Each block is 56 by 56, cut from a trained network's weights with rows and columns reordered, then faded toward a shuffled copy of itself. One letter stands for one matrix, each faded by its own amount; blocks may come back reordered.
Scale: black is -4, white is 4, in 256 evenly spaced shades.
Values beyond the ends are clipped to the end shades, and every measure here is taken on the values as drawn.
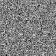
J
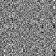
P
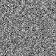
J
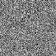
J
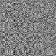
P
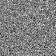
J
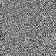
P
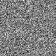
J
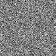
J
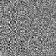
P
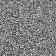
J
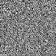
J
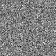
J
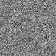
J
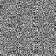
P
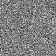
J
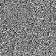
J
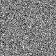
J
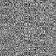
P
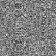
P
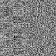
P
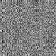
P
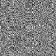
P
